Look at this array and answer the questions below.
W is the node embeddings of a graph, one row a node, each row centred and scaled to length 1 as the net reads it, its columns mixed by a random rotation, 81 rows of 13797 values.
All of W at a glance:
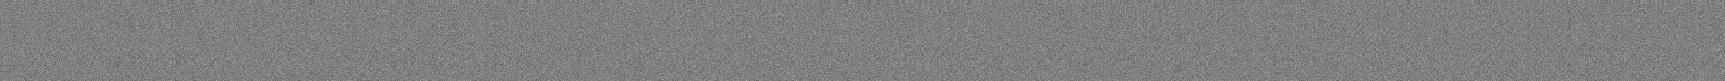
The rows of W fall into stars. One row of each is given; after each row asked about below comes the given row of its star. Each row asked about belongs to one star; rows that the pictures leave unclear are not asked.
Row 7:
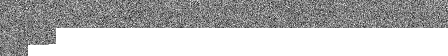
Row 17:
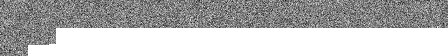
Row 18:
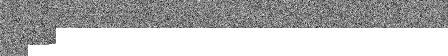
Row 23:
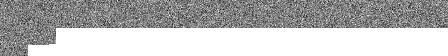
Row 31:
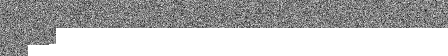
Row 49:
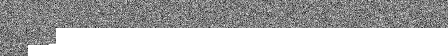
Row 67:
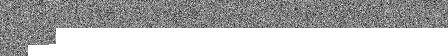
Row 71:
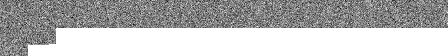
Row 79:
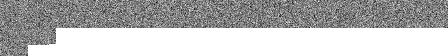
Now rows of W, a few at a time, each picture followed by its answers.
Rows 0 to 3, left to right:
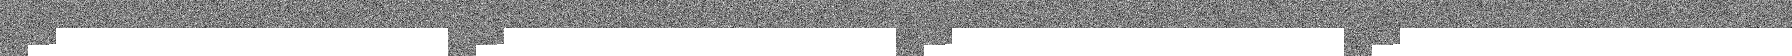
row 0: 79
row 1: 71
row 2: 31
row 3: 79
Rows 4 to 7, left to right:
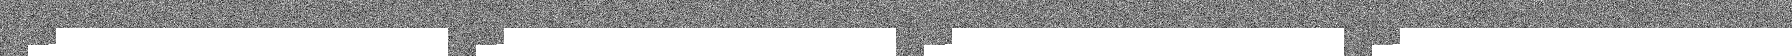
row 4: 67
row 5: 23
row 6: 31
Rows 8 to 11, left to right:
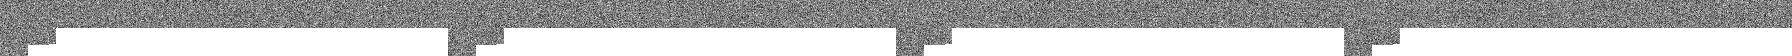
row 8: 71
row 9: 17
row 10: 18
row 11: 18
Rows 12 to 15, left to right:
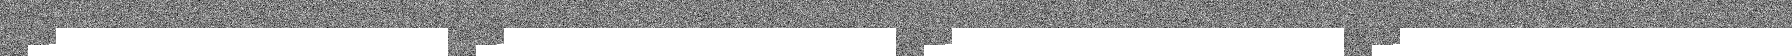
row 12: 17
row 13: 49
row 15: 31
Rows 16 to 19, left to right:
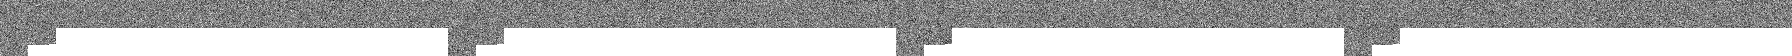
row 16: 79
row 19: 17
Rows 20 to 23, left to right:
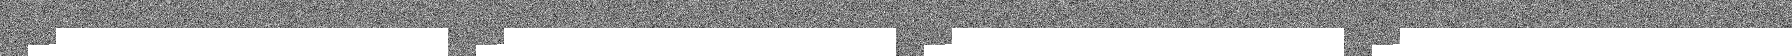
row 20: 7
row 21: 79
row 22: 7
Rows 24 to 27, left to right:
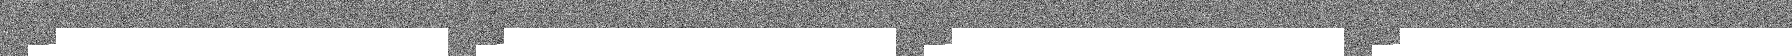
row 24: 7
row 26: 17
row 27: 7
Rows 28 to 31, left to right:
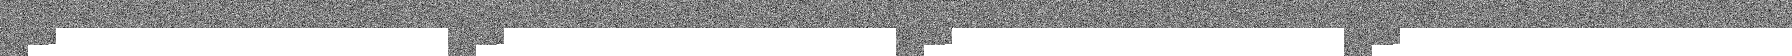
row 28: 23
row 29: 18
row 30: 71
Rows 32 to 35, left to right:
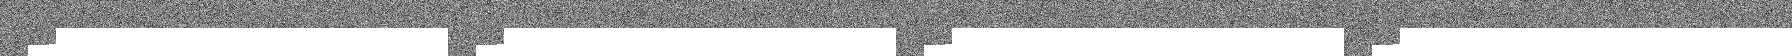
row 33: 67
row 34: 18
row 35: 7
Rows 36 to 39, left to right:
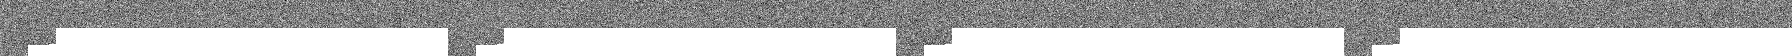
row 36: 18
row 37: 49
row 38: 7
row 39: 7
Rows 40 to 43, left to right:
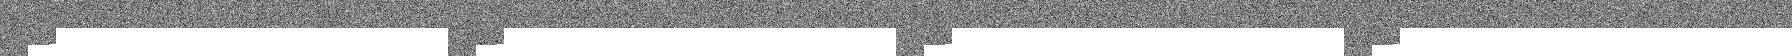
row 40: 31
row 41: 7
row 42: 67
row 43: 71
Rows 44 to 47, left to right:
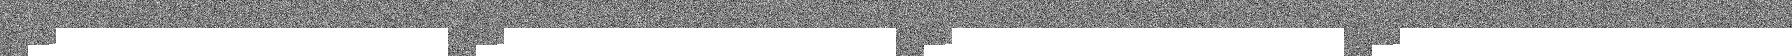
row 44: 49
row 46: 17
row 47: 18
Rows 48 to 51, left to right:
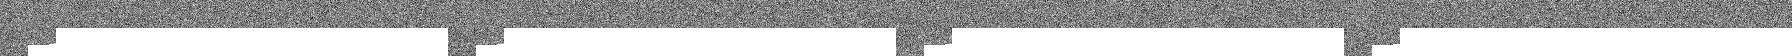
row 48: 49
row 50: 31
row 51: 79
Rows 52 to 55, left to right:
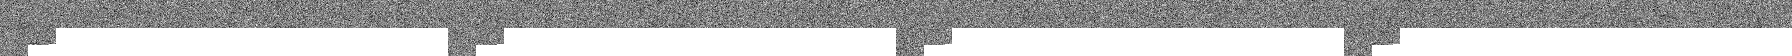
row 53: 67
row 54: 17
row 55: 17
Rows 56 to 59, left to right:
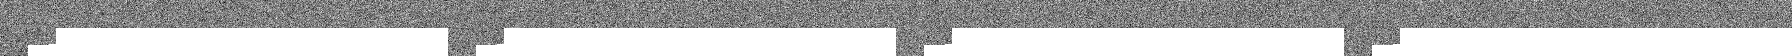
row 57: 17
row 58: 67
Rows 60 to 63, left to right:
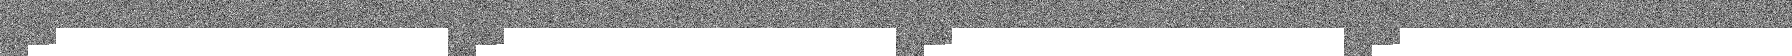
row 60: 79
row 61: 23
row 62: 23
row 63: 23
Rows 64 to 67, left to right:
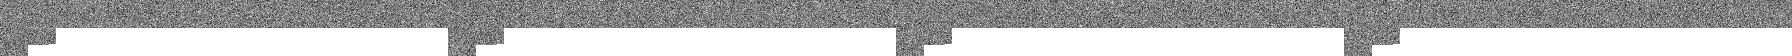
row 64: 18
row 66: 7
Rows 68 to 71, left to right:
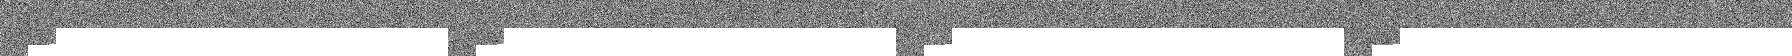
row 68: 17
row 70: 79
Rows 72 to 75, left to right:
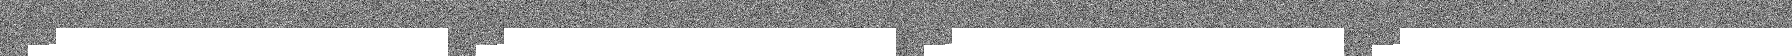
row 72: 79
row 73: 31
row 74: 49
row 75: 17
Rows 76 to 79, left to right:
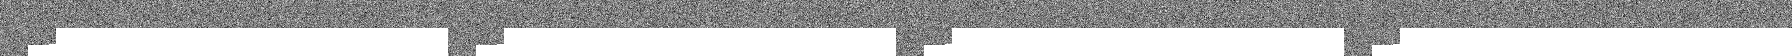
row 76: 67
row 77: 7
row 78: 49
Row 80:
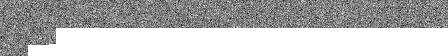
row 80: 23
